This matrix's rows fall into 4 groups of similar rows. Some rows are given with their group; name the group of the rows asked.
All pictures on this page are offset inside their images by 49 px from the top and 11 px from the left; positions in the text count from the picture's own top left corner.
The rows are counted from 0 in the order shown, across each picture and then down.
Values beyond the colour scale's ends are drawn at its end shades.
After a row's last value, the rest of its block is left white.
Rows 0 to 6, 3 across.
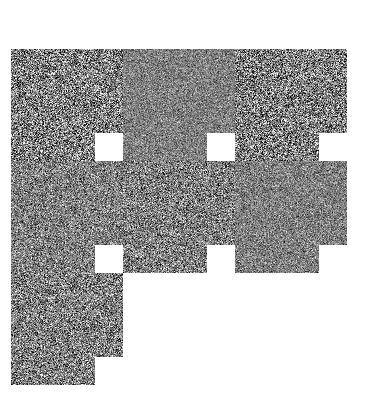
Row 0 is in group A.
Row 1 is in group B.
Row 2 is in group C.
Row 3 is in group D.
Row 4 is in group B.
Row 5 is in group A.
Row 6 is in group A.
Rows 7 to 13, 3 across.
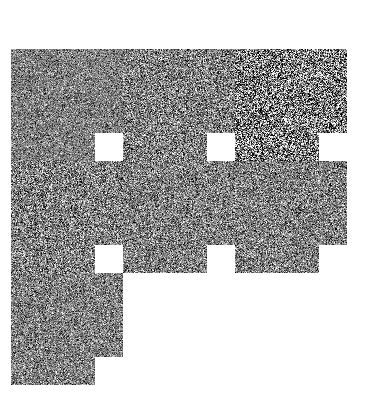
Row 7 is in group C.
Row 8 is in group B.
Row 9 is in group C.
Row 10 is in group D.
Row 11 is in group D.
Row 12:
B
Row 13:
D
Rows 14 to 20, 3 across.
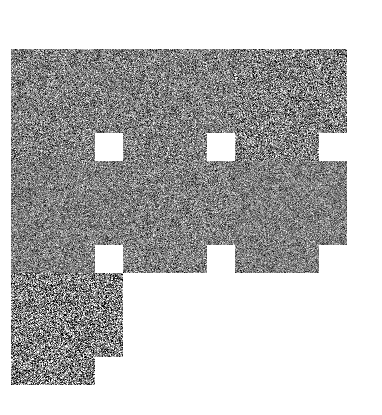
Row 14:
A
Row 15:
D
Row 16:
B
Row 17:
C
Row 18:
D
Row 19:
A
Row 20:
B
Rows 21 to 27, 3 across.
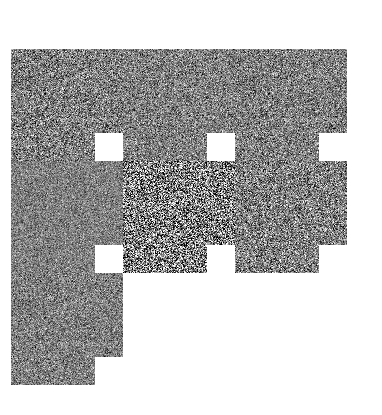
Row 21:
C
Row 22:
D
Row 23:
C
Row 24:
D
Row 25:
B
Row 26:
D
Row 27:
C
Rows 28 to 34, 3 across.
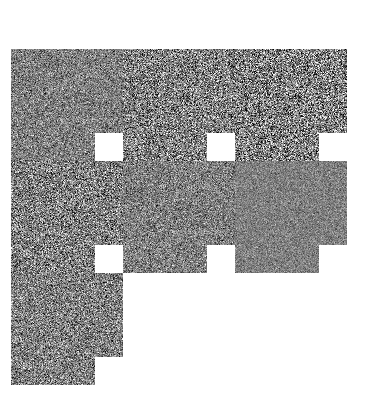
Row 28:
C
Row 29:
D
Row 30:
D
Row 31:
B
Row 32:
C
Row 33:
B
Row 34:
B
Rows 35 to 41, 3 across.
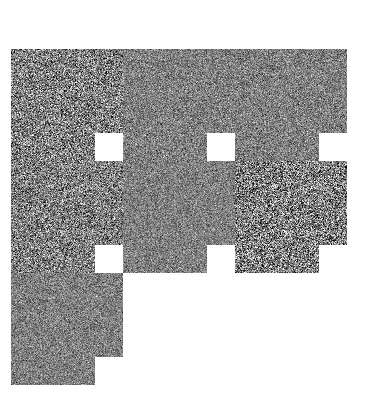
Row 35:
B
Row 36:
B
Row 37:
A
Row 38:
C
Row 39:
D
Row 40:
C
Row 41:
A
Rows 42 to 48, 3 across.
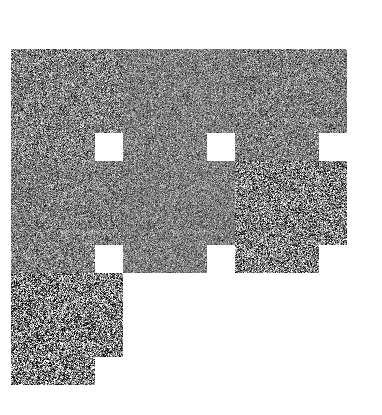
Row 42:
D
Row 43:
D
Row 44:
C
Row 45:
C
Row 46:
C
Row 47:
B
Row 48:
C
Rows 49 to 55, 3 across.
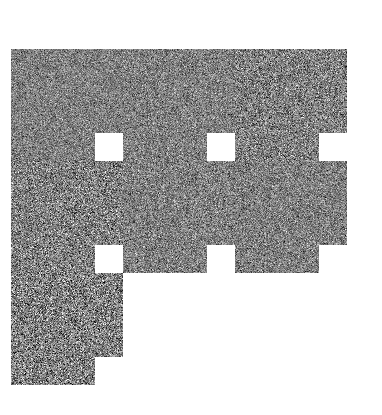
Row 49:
A
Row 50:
D
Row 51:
D
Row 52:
B
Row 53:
D
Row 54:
A
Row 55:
D
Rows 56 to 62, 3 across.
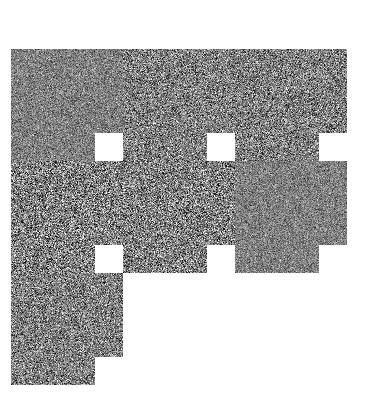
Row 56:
B
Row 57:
D
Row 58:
C
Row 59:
D
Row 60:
B
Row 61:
D
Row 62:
D
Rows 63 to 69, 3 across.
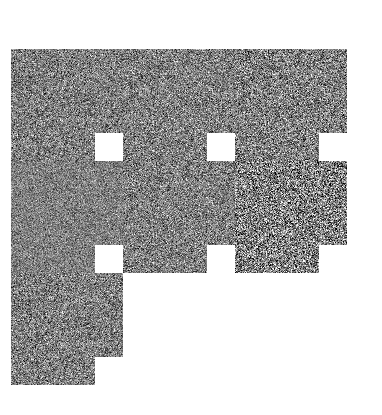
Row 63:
C
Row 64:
A
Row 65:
A
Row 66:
B
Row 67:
A
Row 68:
B
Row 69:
C
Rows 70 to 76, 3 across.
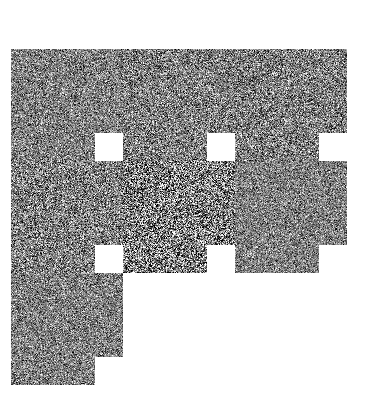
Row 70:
D
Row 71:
A
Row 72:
C
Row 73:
D
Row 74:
C
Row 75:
B
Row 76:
A
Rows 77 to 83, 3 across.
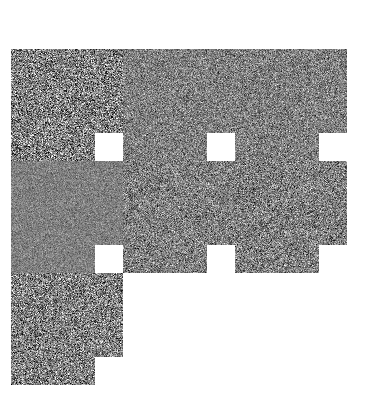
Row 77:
B
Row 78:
B
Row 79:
D
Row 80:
B
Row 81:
A
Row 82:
C
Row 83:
D
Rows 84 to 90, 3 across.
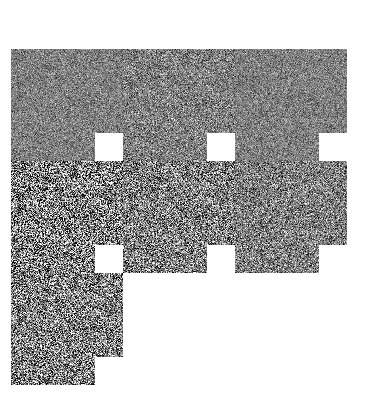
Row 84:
A
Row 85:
A
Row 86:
C
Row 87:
A
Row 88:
A
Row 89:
C
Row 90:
A
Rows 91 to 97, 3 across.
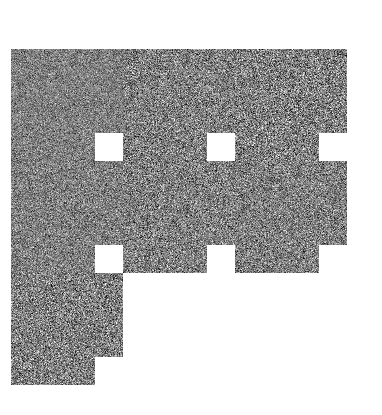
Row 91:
A
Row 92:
A
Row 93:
B
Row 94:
B
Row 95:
D
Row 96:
A
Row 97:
B
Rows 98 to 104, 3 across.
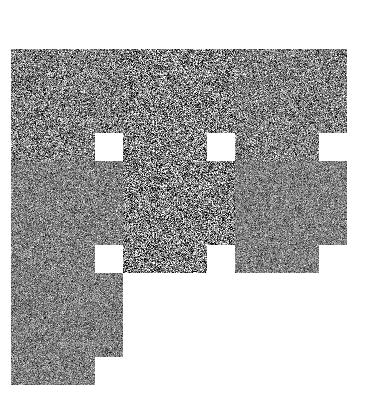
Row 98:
C
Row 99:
A
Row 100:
B
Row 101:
B
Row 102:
A
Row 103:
D
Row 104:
C
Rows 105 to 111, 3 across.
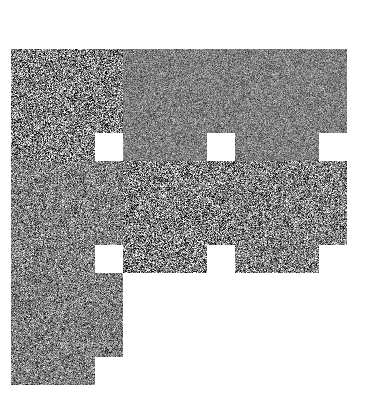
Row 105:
B
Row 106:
C
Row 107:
A
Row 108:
D
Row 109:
A
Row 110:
D
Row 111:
C
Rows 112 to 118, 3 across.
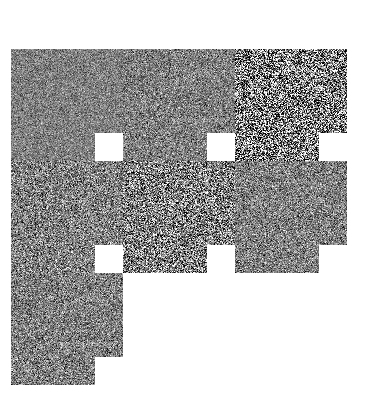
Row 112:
D
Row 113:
C
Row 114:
A
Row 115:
D
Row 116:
B
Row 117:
A
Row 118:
C
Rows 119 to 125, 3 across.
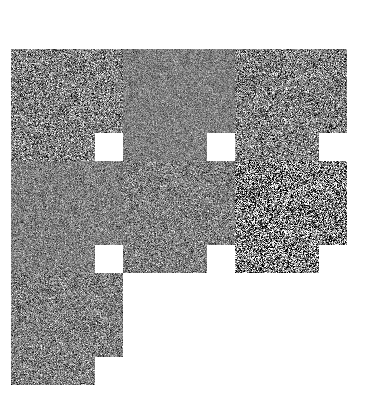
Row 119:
D
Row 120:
A
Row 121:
C
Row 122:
D
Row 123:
A
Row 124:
C
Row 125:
A
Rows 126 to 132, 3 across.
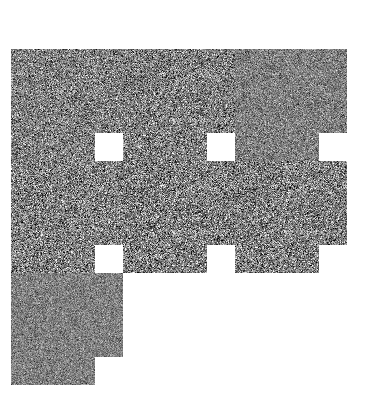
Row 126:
B
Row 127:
C
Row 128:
A
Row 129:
D
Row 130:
C
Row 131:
C
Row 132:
D
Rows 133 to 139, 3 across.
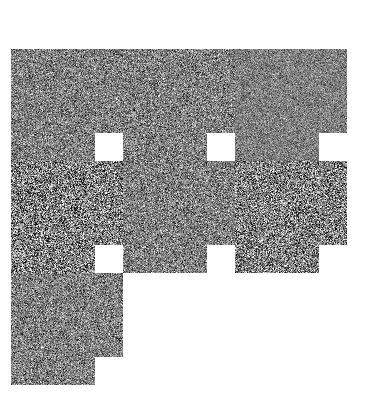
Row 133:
B
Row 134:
D
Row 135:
A
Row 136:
D
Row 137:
B
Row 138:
B
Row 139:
D
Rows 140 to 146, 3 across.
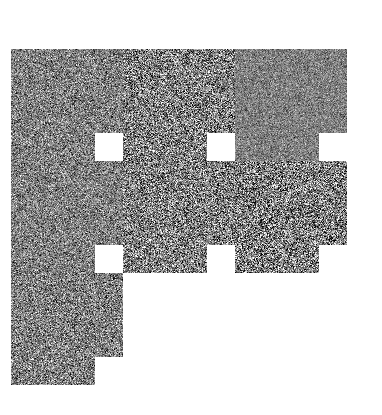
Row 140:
B
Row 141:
A
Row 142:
D
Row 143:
A
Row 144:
B
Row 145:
C
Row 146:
B
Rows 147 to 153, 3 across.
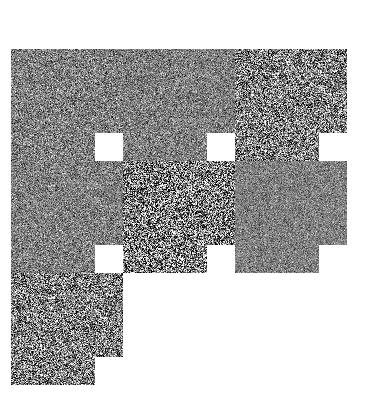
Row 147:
B
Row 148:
C
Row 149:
A
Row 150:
A
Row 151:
C
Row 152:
D
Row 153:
A
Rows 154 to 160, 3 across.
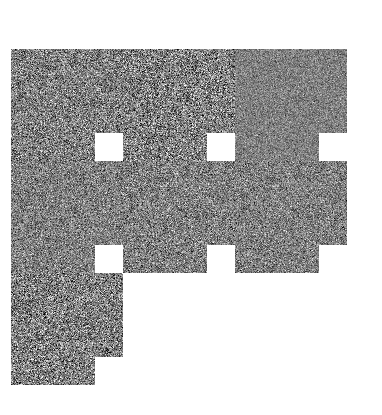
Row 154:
A
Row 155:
D
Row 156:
B
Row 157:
D
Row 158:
A
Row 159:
A
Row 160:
C
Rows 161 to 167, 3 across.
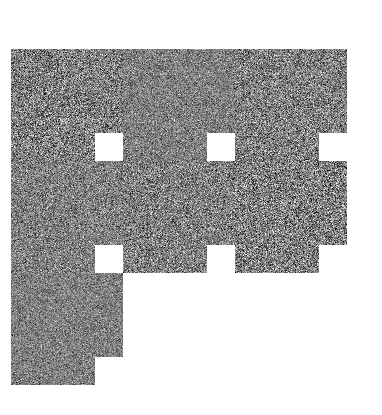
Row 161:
C
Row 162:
A
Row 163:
A
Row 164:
D
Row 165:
D
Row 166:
B
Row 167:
A
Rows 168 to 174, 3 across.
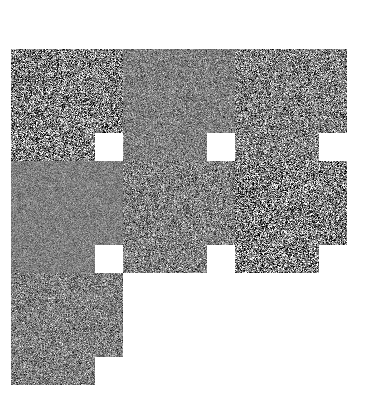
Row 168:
C
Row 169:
B
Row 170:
D
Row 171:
A
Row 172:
D
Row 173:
C
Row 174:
A
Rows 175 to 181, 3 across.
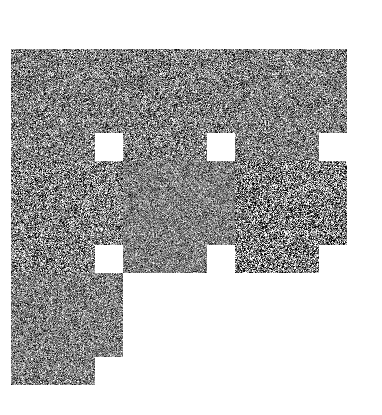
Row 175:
C
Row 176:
C
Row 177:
A
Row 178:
D
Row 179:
A
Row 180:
C
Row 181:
D
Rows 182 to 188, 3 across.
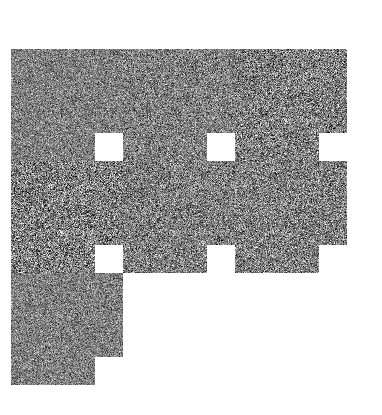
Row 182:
B
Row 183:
D
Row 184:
C
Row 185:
C
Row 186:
C
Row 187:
B
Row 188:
B
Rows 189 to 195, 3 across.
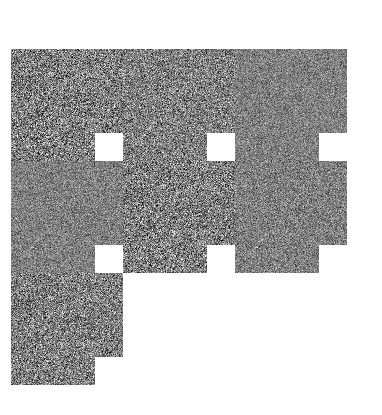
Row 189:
C
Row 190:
B
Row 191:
D
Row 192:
B
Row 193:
C
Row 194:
B
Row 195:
C
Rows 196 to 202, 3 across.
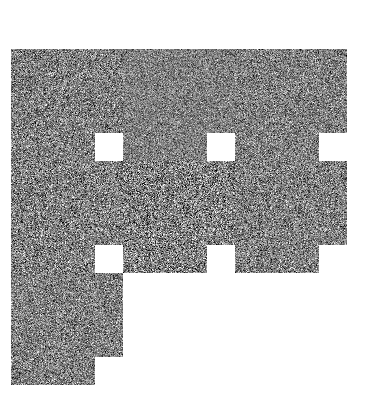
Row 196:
C
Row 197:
B
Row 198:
B
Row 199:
D
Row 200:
D
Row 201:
D
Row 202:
B
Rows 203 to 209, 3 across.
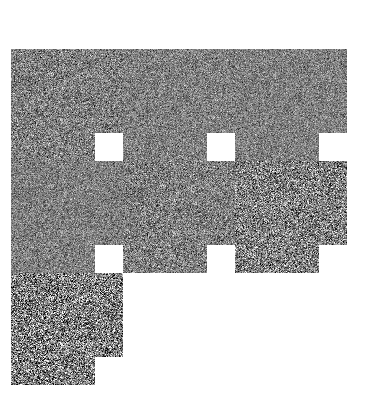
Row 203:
C
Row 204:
D
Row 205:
D
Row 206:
C
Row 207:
C
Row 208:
B
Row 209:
C
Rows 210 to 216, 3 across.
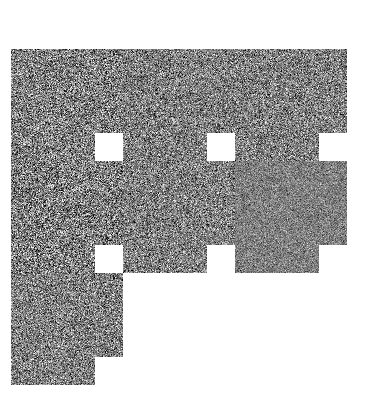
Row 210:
B
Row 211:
C
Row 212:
D
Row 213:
C
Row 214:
D
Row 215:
A
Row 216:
B
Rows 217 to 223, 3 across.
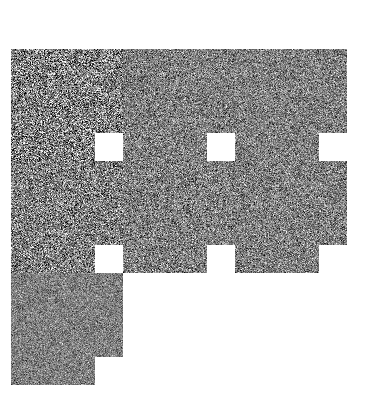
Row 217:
A
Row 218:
C
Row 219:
B
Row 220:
B
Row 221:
D
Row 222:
A
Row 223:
A
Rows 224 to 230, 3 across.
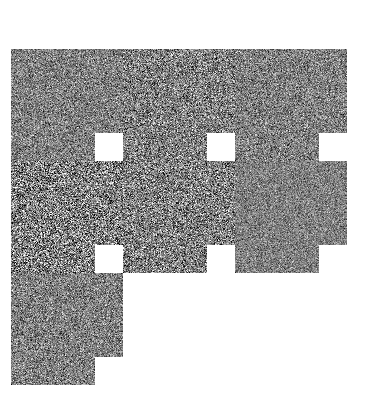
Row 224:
B
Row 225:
D
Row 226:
D
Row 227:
A
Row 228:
B
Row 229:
D
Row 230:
D
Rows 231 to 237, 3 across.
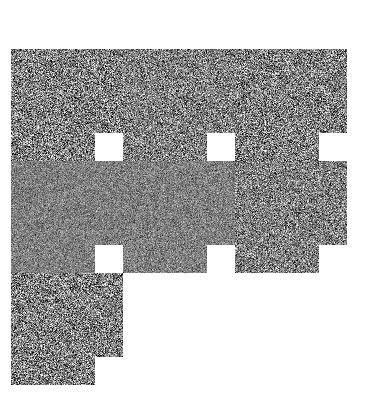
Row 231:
B
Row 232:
B
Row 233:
A
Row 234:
C
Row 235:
D
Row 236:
B
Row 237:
A
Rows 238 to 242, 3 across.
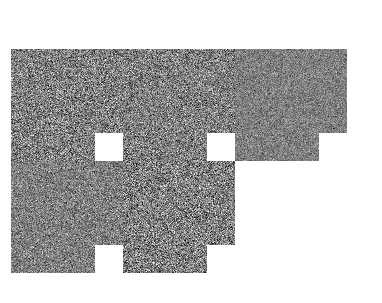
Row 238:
B
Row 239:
A
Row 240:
C
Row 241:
B
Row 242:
A
